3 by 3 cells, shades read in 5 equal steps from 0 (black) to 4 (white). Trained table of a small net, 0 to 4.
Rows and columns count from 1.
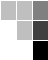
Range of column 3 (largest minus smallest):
2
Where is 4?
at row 2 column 1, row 3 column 1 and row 3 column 2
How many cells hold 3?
3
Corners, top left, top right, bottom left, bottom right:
3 2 4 0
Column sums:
11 10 3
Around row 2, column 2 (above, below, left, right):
3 4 4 1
